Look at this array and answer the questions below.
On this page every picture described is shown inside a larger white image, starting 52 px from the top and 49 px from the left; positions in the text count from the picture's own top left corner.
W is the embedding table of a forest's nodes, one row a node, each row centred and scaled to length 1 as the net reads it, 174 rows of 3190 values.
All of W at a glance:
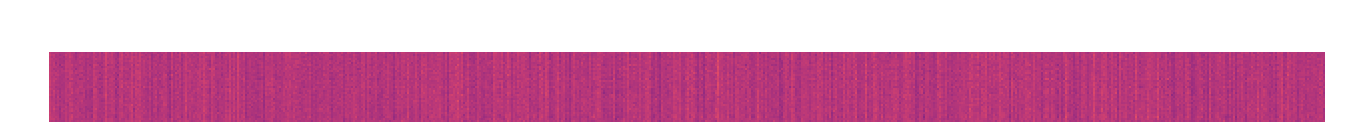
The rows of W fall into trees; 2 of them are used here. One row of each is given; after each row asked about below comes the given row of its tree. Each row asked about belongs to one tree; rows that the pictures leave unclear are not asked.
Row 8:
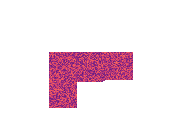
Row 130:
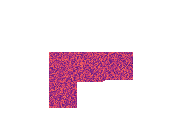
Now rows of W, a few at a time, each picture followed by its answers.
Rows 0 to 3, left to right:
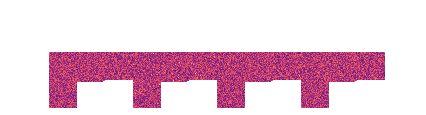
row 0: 130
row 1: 8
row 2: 130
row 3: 130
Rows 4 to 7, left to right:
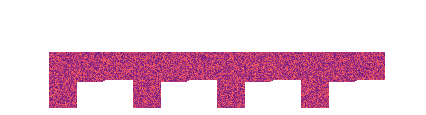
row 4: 8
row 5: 130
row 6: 130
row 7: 8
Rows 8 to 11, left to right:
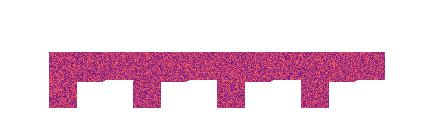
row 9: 130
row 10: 130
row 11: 130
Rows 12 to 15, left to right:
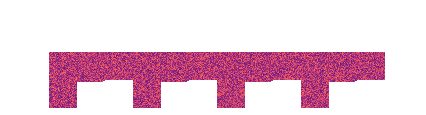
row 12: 130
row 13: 8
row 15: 8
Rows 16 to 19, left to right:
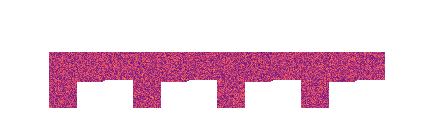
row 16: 130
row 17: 8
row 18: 8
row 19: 130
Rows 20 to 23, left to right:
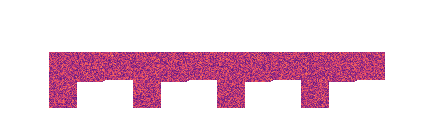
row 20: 130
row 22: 8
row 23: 130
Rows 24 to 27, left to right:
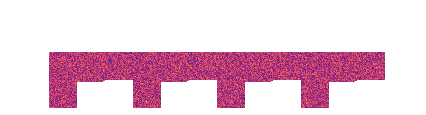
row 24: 130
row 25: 130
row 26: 130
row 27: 130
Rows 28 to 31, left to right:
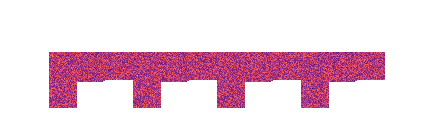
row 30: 8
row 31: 8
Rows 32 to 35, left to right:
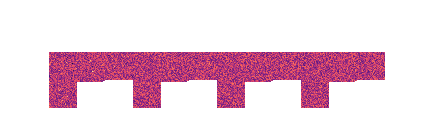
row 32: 130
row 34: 8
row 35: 130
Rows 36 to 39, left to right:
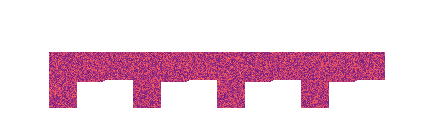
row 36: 8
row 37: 130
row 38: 8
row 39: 130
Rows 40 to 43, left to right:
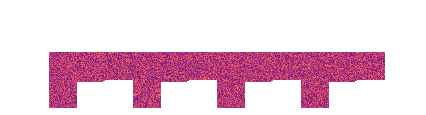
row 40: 130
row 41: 8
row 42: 130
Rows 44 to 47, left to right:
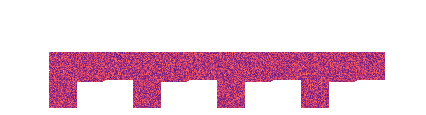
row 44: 130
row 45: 130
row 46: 8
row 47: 130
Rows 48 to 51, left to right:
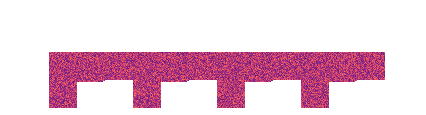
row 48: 8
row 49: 8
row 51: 130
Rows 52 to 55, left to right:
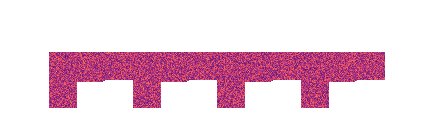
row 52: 8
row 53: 8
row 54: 8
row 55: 130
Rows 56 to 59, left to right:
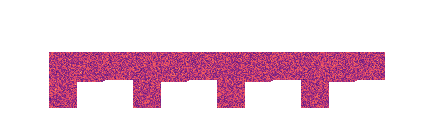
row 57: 130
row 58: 8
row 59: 130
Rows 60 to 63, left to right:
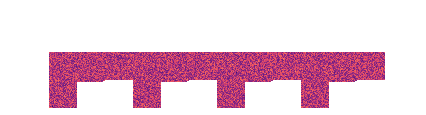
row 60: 130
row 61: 8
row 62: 130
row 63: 8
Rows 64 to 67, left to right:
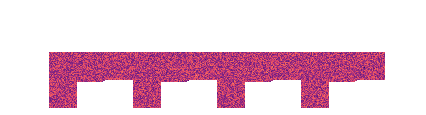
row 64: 8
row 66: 8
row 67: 8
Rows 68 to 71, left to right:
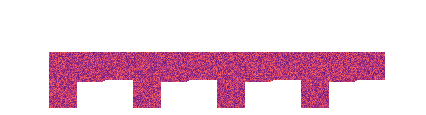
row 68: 8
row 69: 8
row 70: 130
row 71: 130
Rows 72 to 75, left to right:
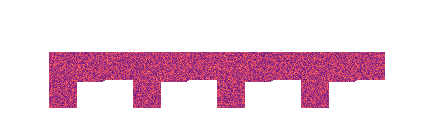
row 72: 8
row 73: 130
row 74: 8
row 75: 130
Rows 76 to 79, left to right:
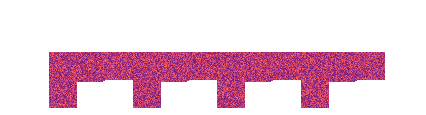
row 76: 8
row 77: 130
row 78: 8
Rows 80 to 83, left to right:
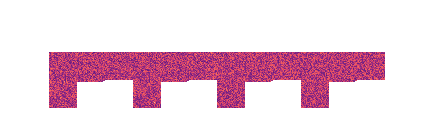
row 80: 8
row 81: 8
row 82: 130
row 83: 130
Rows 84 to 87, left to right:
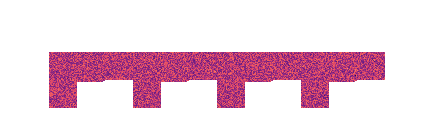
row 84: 8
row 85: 130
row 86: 130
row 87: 130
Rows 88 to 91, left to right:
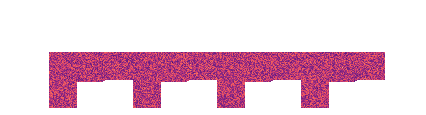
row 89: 130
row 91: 8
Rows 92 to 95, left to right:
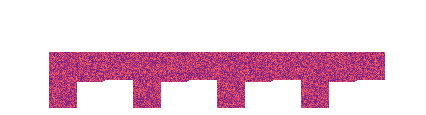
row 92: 130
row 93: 8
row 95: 8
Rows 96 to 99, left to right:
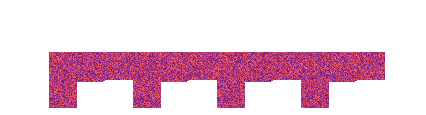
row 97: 8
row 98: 8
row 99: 130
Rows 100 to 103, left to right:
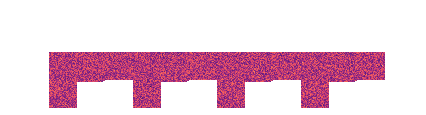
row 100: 8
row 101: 8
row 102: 8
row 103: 8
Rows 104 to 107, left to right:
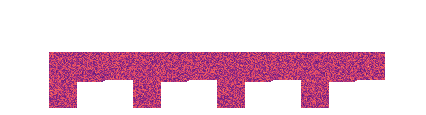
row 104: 8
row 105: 8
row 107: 130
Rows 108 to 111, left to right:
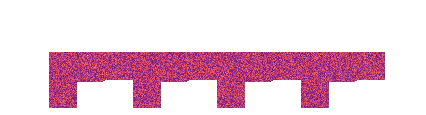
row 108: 130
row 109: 8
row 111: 130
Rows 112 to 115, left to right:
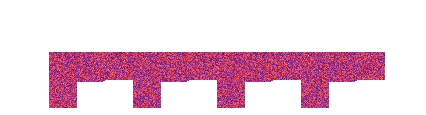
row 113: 8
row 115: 8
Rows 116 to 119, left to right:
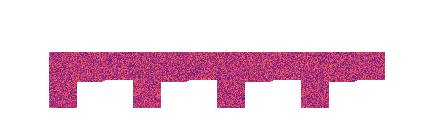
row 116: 130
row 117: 8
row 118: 130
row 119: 8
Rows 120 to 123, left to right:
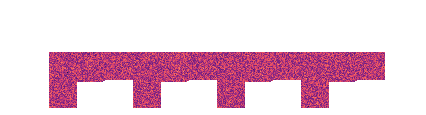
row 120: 8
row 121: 130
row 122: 130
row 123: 8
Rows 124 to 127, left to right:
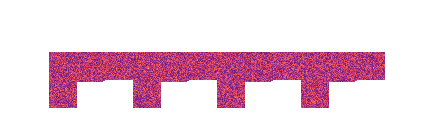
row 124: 8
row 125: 8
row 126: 8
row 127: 130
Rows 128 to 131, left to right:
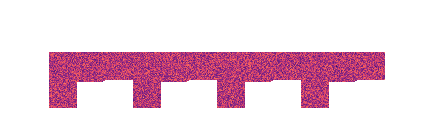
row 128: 8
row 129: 130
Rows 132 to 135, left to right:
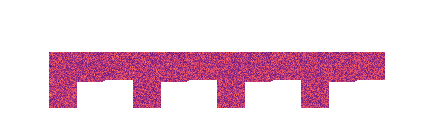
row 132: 8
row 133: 8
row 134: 8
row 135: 8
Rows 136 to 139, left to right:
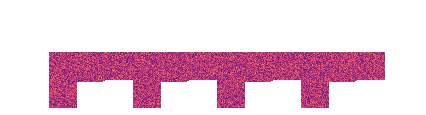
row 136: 8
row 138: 130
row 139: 130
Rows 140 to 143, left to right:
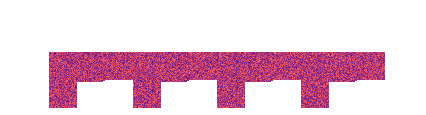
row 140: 8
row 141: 8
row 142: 8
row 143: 8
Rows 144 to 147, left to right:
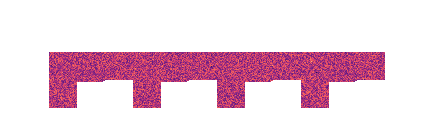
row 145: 8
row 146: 130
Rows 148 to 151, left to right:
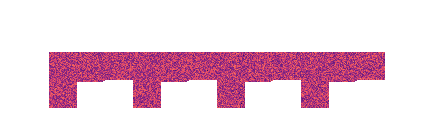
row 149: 8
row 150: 130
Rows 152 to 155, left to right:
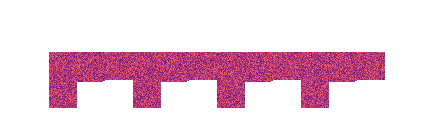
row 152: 8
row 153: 8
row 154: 130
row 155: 8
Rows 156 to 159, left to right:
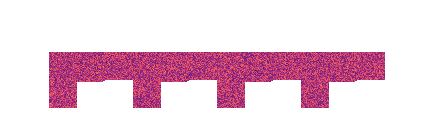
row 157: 8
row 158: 8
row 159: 130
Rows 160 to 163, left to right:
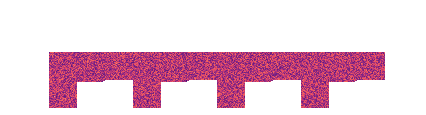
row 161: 8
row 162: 8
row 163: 8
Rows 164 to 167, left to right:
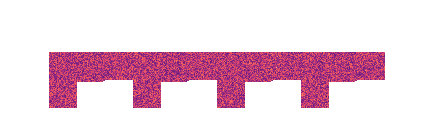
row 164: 8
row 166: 130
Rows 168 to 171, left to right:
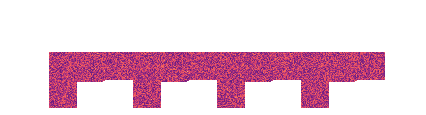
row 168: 130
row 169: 8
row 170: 8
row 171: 130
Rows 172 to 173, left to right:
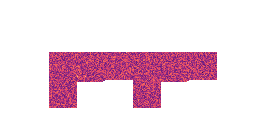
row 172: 8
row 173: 130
